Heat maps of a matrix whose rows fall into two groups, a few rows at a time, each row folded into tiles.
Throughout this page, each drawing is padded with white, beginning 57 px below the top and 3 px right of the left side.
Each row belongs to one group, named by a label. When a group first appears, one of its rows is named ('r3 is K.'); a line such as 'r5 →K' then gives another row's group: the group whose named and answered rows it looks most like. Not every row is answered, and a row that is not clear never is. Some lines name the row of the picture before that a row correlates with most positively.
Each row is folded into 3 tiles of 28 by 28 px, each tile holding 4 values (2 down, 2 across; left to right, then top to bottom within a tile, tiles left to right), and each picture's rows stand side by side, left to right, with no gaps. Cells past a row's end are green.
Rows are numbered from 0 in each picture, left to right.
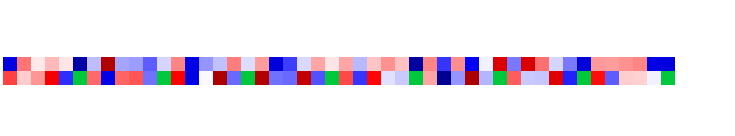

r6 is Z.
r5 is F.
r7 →Z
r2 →F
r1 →Z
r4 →Z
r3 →F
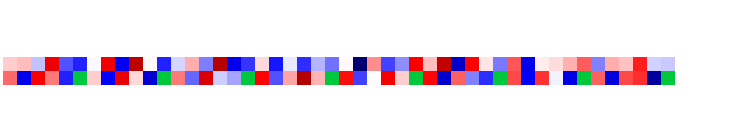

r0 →Z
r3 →F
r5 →Z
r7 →Z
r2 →Z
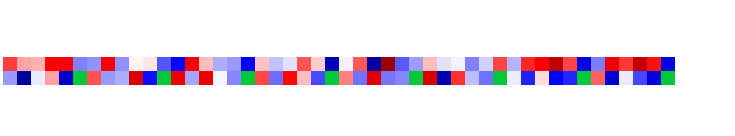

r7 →Z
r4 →Z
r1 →Z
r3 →Z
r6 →Z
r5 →F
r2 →Z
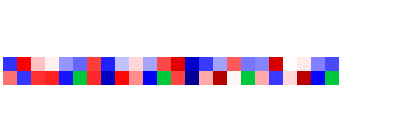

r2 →F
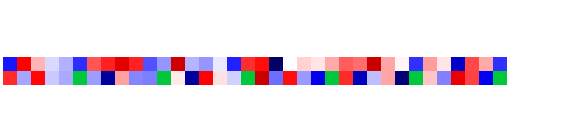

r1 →Z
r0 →Z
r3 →F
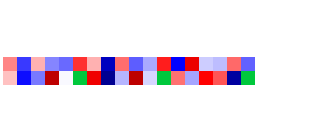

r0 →F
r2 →Z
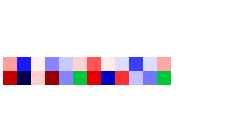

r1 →F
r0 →F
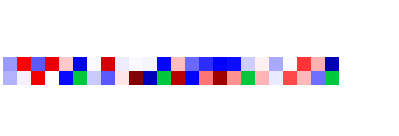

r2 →F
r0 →Z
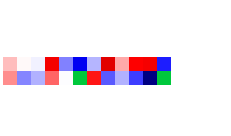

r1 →Z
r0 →Z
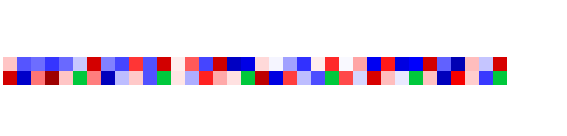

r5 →F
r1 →F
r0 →F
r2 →Z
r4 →Z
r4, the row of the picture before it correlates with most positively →0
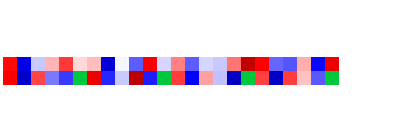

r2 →F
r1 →F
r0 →F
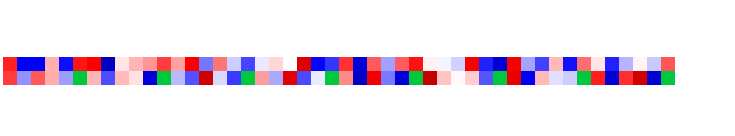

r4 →F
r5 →Z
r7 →F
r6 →F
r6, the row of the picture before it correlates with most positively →3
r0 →F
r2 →Z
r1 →F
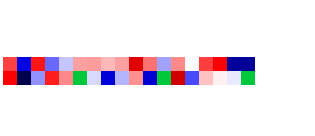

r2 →Z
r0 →F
